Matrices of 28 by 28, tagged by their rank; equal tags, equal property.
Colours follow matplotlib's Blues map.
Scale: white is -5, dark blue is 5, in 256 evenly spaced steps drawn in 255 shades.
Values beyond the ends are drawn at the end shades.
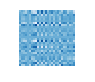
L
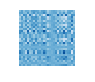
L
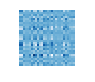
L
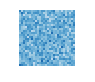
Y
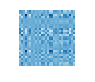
L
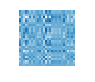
L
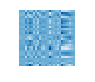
L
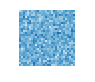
Y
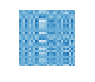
L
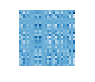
L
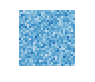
Y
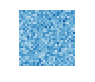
Y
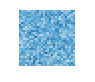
Y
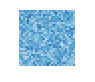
Y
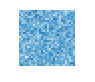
Y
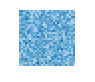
Y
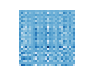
L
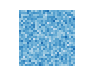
Y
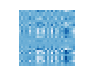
L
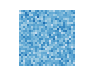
Y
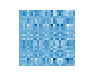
L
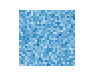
Y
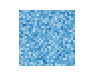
Y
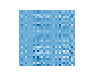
L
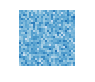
Y
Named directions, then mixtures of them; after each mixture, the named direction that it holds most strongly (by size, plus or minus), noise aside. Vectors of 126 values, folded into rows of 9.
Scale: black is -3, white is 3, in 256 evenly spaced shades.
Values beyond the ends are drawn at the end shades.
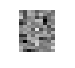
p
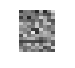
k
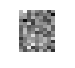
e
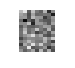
e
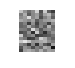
k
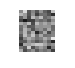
e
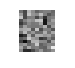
p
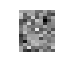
p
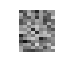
p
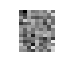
e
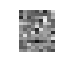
k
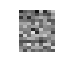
k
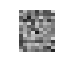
k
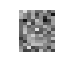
e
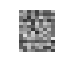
k
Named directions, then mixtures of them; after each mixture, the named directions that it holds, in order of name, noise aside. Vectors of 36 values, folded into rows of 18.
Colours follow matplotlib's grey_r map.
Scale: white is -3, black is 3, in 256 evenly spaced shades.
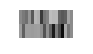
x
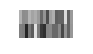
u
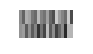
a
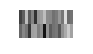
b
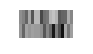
x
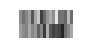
a, x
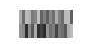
a, u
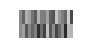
a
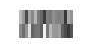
b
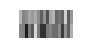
u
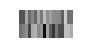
b, x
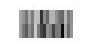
u, x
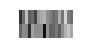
b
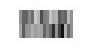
x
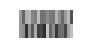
a, u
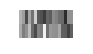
b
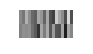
a, u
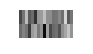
b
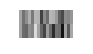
u, x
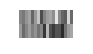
a, x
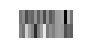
b, u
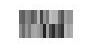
b, x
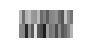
a, u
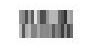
b, x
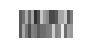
b, x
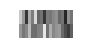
b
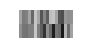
u, x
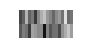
b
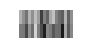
u, x
